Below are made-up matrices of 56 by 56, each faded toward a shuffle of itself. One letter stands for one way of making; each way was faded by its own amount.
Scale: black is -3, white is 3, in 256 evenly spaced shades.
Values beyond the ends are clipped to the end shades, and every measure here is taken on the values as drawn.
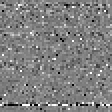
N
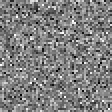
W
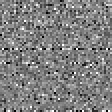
N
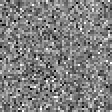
W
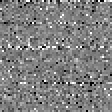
N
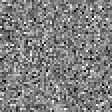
W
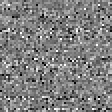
N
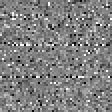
N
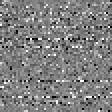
N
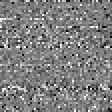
N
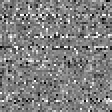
N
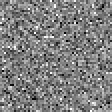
W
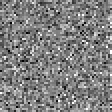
W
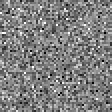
W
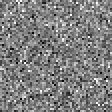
W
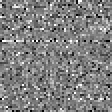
N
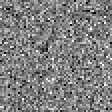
W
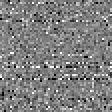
N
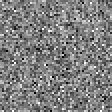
W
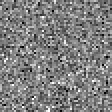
W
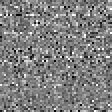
N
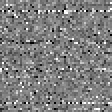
N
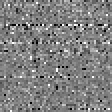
N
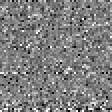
N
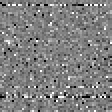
N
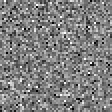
W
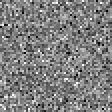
W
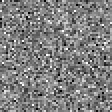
W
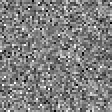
W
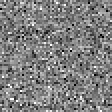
W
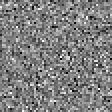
W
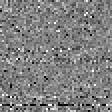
N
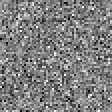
W
